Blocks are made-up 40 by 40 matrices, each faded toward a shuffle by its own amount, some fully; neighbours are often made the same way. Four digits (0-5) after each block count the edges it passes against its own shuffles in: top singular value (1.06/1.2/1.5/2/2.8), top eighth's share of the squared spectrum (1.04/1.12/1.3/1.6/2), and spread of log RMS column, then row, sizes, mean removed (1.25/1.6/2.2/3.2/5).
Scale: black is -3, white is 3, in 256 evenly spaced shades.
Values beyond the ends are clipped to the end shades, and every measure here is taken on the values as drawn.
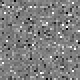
0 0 0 0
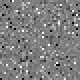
0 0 0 0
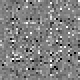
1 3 2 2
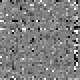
2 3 2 1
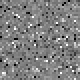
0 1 0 0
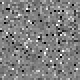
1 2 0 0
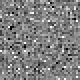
1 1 0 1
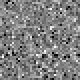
2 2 0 1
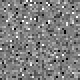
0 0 0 0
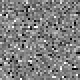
0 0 0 0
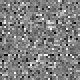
2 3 0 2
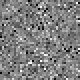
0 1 0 0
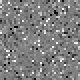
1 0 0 0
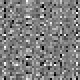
4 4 3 2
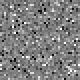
0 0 0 0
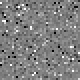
0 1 0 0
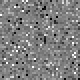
0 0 0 0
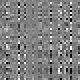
4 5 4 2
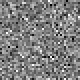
3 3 1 1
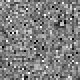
2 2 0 0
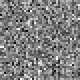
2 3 0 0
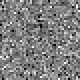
1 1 0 0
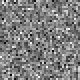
1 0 0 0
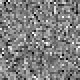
1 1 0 0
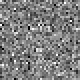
2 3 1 1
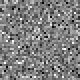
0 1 0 0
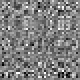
4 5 3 3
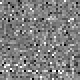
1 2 0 2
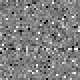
1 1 0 0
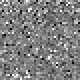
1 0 0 1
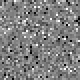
0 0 0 0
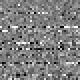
2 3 0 3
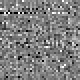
2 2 0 2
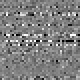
2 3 0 3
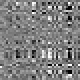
4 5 3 3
